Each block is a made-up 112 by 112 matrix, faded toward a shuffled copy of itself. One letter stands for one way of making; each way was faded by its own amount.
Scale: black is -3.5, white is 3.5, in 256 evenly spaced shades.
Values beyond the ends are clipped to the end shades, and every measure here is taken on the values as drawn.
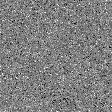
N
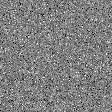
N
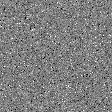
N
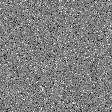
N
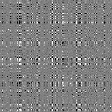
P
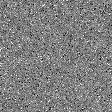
N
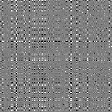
P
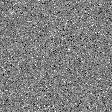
N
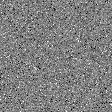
N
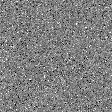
N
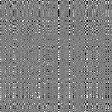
P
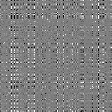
P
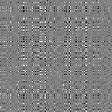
P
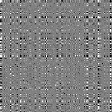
P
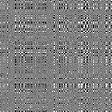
P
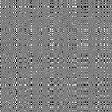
P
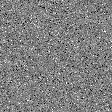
N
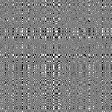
P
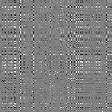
P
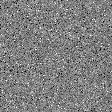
N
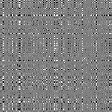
P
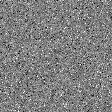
N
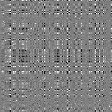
P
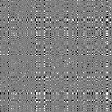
P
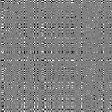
P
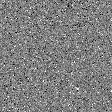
N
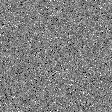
N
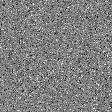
N
